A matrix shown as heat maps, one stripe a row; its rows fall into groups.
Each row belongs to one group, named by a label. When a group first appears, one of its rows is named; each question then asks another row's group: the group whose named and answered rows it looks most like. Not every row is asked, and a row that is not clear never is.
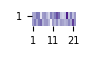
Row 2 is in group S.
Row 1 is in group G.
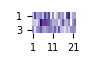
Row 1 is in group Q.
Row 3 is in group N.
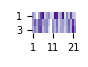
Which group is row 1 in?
N
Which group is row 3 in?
S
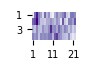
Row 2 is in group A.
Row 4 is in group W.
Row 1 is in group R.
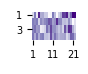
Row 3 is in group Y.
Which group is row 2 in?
W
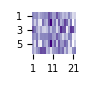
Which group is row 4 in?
W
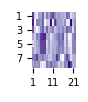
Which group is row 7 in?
G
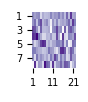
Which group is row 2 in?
S
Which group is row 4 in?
A
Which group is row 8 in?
Q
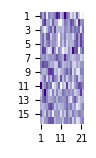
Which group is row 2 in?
R
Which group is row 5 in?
S
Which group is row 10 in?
Q
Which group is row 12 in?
R
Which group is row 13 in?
G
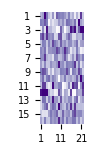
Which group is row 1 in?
R
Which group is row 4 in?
A
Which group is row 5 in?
Q
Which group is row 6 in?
W
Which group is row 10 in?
S
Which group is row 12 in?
A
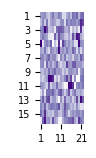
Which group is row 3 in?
R
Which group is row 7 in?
S
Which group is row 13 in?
S
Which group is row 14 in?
W
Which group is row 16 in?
R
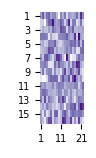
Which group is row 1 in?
S
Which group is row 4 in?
G
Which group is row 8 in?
Y
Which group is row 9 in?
N
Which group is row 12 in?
A
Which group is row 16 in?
N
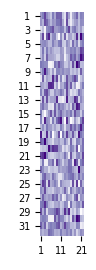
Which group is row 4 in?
S
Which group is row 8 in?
Y
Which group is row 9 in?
R
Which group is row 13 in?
Q
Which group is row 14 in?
Y
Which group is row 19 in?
A
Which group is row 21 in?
A
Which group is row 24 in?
R
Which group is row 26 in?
A
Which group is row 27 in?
Q
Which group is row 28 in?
A
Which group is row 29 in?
W
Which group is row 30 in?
Y
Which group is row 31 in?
W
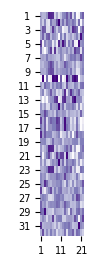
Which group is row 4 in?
S
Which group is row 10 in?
Q
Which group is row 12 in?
N
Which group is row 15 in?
R
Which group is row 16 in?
W
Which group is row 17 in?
W
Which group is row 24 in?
W
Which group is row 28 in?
W
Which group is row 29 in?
A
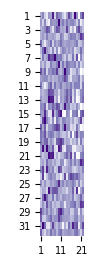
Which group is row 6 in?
R
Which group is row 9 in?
W
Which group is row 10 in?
G
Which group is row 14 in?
W
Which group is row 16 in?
R
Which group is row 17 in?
W
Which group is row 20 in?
A
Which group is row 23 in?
A
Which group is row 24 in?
N
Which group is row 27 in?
R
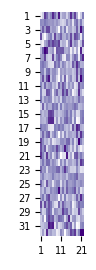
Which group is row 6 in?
R
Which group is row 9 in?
S
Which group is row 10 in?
S
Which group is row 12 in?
N
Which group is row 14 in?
Q
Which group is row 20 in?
W
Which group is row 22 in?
S
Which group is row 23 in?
W
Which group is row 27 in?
S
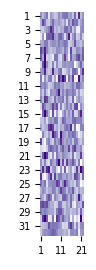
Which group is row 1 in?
G
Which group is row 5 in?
G
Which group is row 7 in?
A
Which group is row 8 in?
R
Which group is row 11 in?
Y
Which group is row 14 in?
Q
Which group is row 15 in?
R
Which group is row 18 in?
Q
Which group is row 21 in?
R
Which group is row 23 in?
S
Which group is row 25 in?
W
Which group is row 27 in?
N
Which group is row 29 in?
R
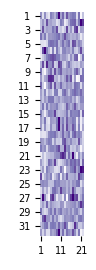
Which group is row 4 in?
W
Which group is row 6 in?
R
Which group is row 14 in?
Q
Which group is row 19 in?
N
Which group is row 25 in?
Y
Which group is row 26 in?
Q
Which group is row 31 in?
G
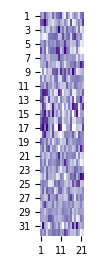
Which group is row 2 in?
A
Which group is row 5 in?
W
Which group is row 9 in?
Q
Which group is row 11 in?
Q
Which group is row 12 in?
A
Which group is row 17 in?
A
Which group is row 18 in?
R
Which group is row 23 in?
Q
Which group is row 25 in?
Y
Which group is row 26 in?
A
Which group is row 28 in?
R
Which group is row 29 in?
N
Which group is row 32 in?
W
